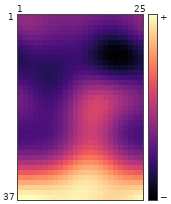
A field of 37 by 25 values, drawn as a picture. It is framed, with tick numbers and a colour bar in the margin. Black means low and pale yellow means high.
Ninth with the lowest average: top right. Average level on the scale: 40%. Slope: up to the bottom. Lone odd cells: none.
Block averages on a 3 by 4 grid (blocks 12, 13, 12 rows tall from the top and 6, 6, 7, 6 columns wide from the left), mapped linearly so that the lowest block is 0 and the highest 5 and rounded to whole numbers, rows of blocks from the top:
1100 / 1131 / 4454
